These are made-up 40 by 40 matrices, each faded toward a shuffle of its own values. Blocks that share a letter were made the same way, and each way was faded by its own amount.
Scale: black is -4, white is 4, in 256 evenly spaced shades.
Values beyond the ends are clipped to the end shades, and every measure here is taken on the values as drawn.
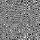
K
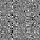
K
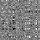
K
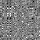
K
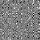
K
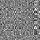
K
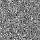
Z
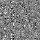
Z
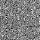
Z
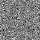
Z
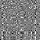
K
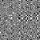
K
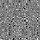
K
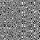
K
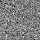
Z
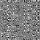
K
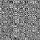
K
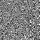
Z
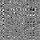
K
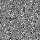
Z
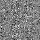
Z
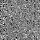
Z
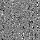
Z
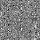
Z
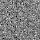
Z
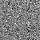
Z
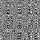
K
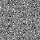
Z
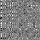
K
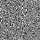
Z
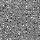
Z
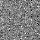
Z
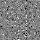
Z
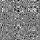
K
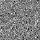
Z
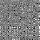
K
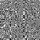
K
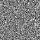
Z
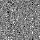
Z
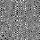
K
